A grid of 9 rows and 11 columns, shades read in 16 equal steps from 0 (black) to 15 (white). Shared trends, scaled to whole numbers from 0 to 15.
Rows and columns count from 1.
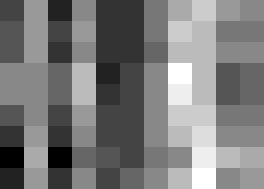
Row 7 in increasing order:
3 3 4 4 8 8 8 8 9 11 13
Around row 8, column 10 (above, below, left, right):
8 8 14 10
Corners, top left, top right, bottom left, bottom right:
4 8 2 9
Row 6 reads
5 8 4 9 4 4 8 12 12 7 7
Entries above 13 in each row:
0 0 0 1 1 0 0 1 1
